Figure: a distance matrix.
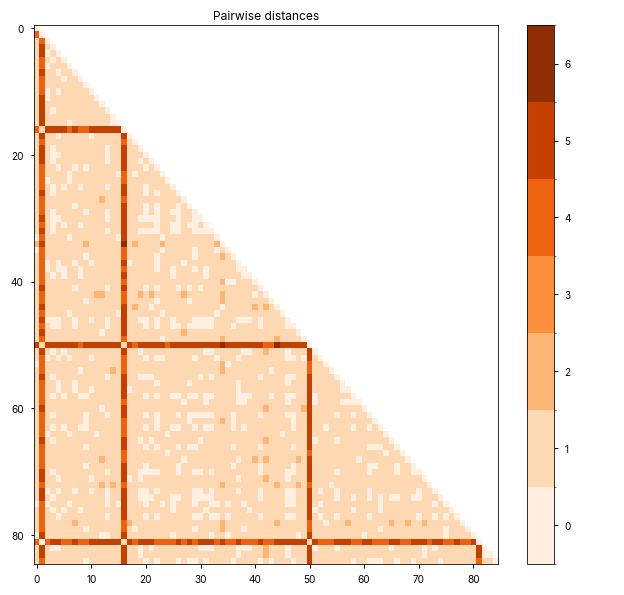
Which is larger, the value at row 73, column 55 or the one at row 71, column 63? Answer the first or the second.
the second
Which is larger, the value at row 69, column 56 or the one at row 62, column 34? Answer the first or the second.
the second
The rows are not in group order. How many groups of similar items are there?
2
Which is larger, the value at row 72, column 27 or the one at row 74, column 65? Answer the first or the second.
the first
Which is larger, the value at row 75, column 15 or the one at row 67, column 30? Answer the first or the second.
the second
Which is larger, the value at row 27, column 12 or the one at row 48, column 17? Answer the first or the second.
the first
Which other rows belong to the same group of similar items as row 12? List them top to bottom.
0, 2, 3, 4, 5, 6, 7, 8, 9, 10, 11, 13, 14, 15, 17, 18, 19, 20, 21, 22, 23, 24, 25, 26, 27, 28, 29, 30, 31, 32, 33, 34, 35, 36, 37, 38, 39, 40, 41, 42, 43, 44, 45, 46, 47, 48, 49, 51, 52, 53, 54, 55, 56, 57, 58, 59, 60, 61, 62, 63, 64, 65, 66, 67, 68, 69, 70, 71, 72, 73, 74, 75, 76, 77, 78, 79, 80, 82, 83, 84
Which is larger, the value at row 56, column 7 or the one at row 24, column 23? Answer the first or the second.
the second
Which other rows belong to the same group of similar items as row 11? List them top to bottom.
0, 2, 3, 4, 5, 6, 7, 8, 9, 10, 12, 13, 14, 15, 17, 18, 19, 20, 21, 22, 23, 24, 25, 26, 27, 28, 29, 30, 31, 32, 33, 34, 35, 36, 37, 38, 39, 40, 41, 42, 43, 44, 45, 46, 47, 48, 49, 51, 52, 53, 54, 55, 56, 57, 58, 59, 60, 61, 62, 63, 64, 65, 66, 67, 68, 69, 70, 71, 72, 73, 74, 75, 76, 77, 78, 79, 80, 82, 83, 84
